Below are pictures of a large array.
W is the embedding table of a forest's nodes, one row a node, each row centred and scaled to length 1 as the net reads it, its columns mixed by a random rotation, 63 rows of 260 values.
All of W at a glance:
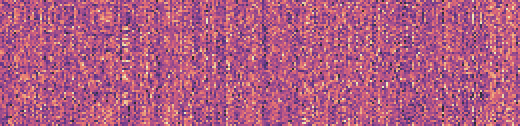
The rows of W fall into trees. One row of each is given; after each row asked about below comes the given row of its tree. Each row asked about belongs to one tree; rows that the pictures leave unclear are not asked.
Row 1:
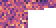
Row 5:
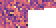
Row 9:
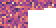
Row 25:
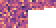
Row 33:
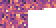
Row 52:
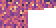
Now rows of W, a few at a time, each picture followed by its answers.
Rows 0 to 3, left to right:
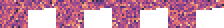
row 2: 25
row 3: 1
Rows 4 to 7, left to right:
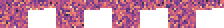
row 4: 9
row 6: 9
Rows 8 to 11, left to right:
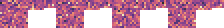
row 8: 9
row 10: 9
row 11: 9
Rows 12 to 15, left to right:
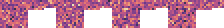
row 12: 1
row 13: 25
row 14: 25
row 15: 9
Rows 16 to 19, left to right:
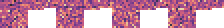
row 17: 25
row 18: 1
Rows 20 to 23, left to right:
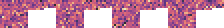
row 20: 1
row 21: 52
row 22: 25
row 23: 1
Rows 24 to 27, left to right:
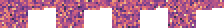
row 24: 25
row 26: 5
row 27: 33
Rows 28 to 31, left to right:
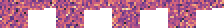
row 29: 9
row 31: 1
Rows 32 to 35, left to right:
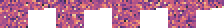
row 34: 1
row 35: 52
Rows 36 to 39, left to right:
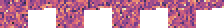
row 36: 33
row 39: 25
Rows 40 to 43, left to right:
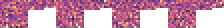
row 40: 5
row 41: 1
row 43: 1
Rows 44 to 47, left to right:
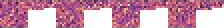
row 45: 9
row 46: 25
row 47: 25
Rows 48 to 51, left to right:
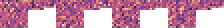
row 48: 25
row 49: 9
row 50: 25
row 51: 25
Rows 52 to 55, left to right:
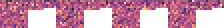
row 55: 9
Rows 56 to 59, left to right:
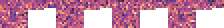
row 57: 9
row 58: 52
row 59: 1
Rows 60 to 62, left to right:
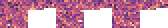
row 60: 9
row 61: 1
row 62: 1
